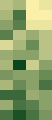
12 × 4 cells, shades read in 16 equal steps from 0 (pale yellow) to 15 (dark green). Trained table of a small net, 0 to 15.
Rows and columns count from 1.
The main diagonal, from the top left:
4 11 1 4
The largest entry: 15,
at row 7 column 2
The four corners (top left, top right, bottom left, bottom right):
4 1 11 8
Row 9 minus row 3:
-2 -1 6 10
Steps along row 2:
up down same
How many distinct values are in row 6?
3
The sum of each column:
81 110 67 63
